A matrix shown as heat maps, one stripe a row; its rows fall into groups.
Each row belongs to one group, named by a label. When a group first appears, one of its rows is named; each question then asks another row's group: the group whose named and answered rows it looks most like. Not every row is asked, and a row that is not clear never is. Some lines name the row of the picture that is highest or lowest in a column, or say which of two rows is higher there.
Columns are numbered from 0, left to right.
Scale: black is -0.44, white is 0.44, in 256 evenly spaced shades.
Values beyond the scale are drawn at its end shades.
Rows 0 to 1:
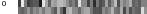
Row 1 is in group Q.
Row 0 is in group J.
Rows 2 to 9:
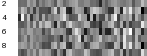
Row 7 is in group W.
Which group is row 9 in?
Q
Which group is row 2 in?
Q
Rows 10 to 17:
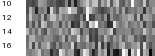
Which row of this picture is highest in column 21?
13
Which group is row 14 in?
W
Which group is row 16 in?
J
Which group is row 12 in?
J
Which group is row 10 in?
W
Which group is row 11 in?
J
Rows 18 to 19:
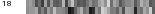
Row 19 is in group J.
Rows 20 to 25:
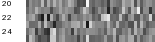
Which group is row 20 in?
J
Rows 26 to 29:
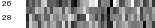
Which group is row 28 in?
J
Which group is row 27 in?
Q
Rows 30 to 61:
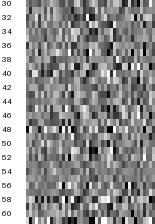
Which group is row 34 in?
W
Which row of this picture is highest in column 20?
32
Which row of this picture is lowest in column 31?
58
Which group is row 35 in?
W
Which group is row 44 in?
Q
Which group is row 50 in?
J
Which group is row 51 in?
W
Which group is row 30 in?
Q
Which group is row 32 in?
J
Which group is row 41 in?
Q
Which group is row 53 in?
Q
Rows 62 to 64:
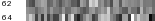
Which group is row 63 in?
Q
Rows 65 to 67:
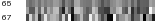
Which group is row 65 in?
Q
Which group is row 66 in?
Q
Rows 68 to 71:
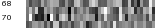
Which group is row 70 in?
J
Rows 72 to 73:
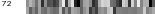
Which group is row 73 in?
W
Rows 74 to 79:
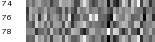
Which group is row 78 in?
Q
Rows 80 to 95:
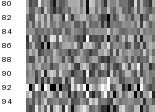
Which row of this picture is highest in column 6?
92
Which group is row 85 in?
J
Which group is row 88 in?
Q
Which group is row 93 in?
J
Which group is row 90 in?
J
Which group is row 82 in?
Q
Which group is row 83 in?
J
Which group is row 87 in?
J
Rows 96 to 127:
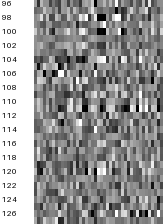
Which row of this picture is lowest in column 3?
106
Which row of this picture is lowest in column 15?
106
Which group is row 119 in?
W
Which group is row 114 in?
J
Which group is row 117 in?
J
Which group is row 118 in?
J
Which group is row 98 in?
W
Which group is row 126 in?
Q
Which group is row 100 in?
W
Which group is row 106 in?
J
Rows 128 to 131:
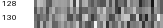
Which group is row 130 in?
Q
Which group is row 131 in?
J
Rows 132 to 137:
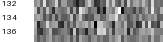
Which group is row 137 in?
W
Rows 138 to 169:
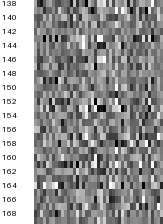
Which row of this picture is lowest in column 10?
161
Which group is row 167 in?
Q
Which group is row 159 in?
Q
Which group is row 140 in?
Q
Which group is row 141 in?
W
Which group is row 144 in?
W
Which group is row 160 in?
J
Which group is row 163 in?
W
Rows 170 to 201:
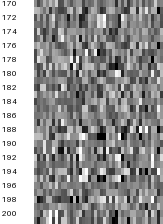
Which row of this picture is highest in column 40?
170
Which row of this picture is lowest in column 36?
183
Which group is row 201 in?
J
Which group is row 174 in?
J
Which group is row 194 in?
Q
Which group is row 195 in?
W
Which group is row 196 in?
J
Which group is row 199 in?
Q
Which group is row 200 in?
J
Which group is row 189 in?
W
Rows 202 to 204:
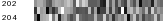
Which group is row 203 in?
J
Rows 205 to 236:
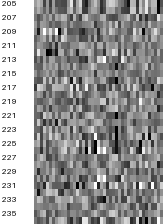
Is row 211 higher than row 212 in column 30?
Yes
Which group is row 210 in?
J
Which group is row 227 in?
J
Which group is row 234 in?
Q
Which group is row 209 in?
J
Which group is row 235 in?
J
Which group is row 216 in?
Q
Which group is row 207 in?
Q
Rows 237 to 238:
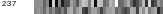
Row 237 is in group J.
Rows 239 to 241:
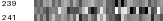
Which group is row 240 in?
Q
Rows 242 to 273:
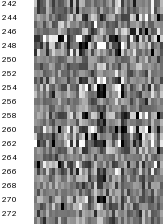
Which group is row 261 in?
W
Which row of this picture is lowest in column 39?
249
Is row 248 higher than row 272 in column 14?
No
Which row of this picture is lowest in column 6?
262
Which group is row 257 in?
W
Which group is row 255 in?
W
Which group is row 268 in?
J
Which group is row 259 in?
W
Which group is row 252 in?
Q
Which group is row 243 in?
W
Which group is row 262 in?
W
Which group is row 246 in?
Q
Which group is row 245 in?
J
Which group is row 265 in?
J
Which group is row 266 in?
W
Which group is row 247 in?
J
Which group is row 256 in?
Q
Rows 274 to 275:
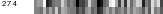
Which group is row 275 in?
J
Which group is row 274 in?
J
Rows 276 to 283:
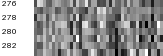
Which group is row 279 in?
Q
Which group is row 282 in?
Q
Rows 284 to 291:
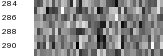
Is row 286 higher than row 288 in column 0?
No
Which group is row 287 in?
W
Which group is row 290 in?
W
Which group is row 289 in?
W
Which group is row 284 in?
Q
